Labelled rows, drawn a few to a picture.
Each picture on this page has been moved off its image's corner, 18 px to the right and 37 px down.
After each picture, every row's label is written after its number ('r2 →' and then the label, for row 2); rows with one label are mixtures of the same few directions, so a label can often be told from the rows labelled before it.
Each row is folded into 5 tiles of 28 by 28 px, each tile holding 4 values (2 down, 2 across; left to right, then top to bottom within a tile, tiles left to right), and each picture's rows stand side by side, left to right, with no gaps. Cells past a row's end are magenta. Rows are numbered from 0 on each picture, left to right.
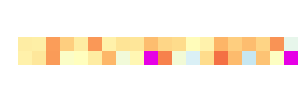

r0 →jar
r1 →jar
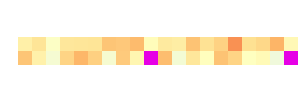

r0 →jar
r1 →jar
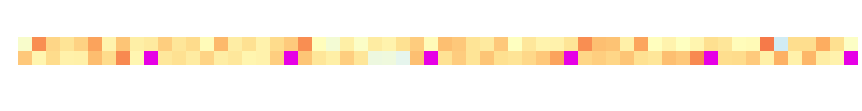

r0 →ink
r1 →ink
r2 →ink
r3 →jar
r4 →jar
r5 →ink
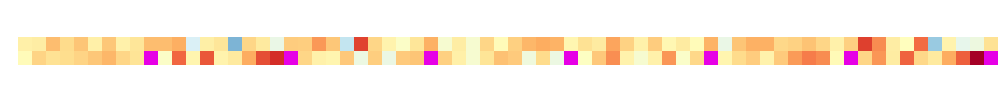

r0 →ink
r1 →jar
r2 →ink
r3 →jar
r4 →jar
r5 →ink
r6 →jar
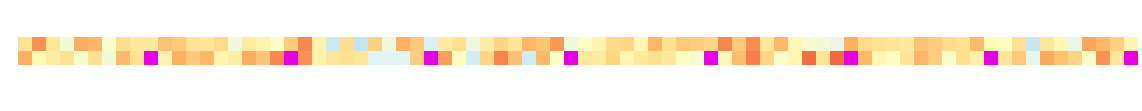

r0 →ink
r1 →jar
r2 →ink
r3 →jar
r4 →jar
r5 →jar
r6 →jar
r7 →jar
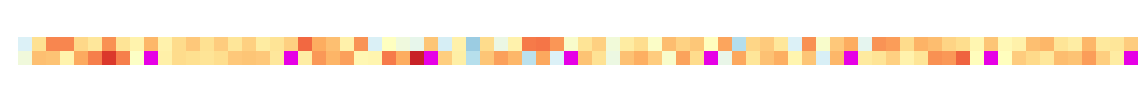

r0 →ink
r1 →ink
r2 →jar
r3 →jar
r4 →jar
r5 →ink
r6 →ink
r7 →ink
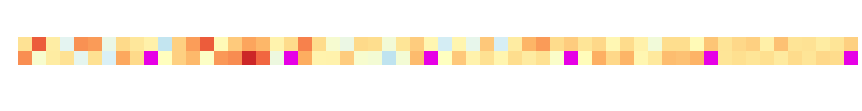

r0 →ink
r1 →ink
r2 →ink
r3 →jar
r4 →jar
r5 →ink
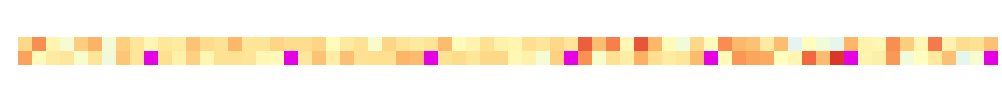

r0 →ink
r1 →jar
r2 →jar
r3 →ink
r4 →jar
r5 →jar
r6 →jar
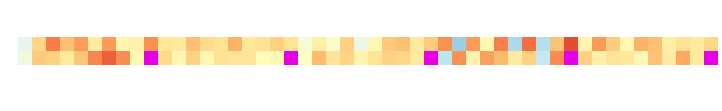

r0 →ink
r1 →jar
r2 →jar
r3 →ink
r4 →ink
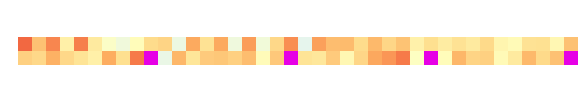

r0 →jar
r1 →ink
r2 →ink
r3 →jar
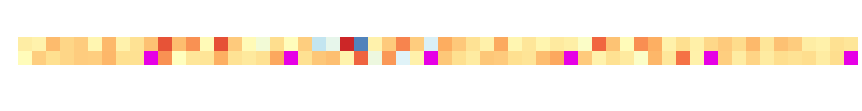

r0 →ink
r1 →jar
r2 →ink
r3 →jar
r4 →ink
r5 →jar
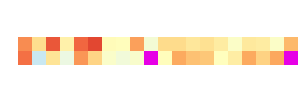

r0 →jar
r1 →jar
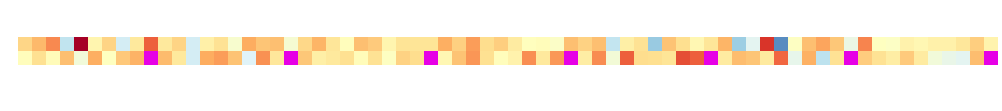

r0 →ink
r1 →jar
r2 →ink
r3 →jar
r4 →jar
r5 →ink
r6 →ink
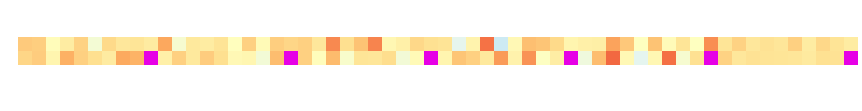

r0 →jar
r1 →ink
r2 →jar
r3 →ink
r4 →jar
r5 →ink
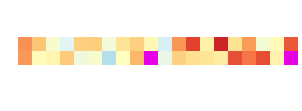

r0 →ink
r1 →ink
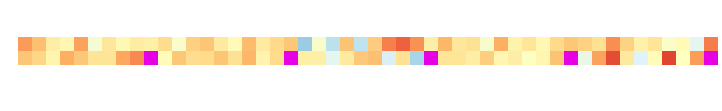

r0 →jar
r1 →ink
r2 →jar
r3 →ink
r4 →jar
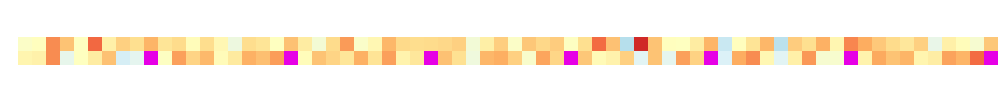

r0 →jar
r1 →jar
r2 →ink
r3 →jar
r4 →ink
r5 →jar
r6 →jar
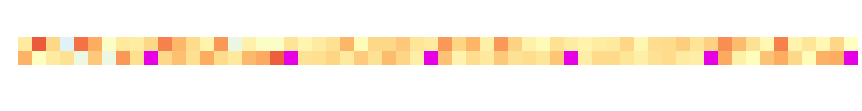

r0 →ink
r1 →jar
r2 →ink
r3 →jar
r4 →jar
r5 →jar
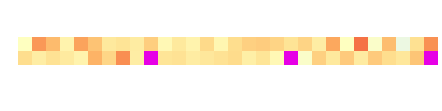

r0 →ink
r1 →jar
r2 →ink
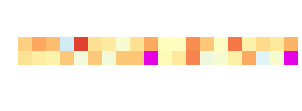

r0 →ink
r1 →jar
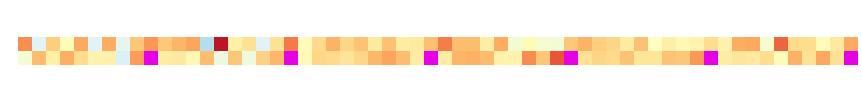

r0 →ink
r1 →ink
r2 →ink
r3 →jar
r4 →jar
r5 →ink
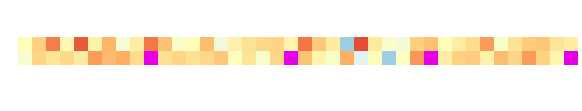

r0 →ink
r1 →ink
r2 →ink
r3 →ink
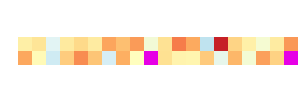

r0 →jar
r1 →ink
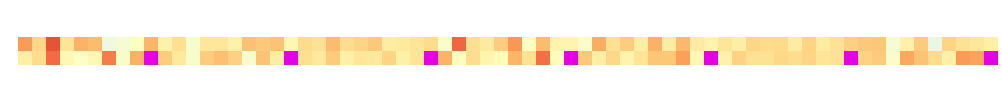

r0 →jar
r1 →jar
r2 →jar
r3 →ink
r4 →ink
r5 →ink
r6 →jar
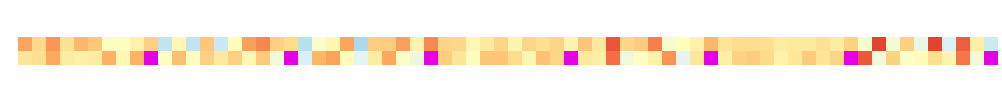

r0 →jar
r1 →jar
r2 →jar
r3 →jar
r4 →jar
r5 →jar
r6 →ink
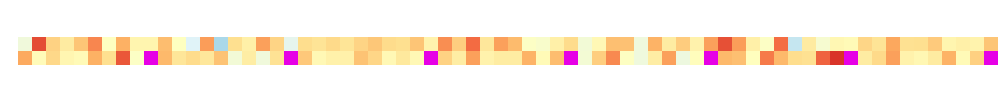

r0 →ink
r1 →ink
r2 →jar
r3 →jar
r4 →jar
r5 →jar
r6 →jar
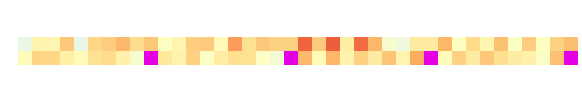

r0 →jar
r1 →jar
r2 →jar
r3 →ink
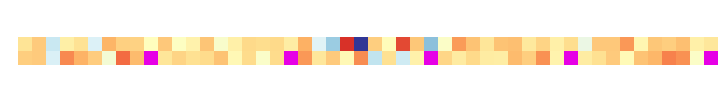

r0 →jar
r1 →ink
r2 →ink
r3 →ink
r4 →ink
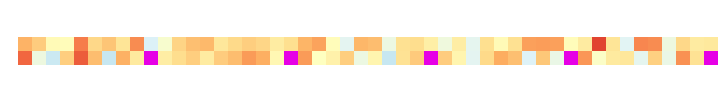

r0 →jar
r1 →ink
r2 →ink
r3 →jar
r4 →ink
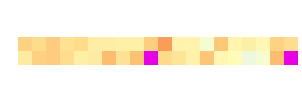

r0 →jar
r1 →ink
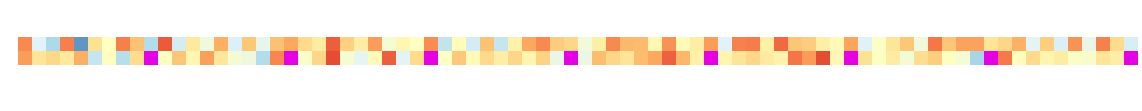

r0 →ink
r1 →ink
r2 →jar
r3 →jar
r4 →ink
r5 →ink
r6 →jar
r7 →ink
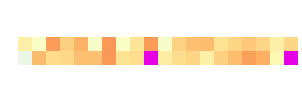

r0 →ink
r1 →ink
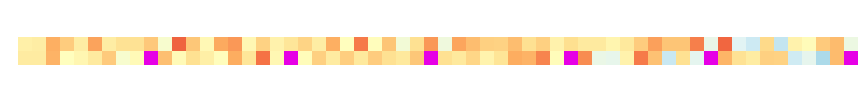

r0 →jar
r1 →ink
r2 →ink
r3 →ink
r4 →jar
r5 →ink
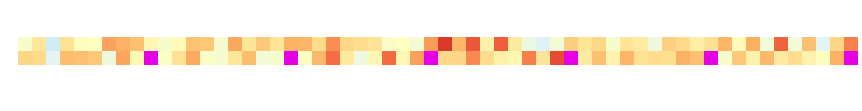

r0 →jar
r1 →jar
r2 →jar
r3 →jar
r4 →jar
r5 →ink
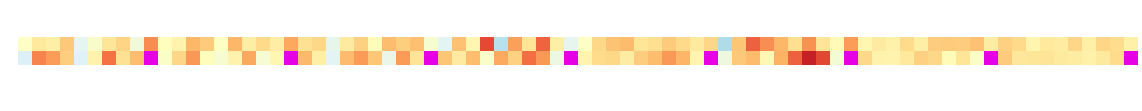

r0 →jar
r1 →jar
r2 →jar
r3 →ink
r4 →ink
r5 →ink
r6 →jar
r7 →ink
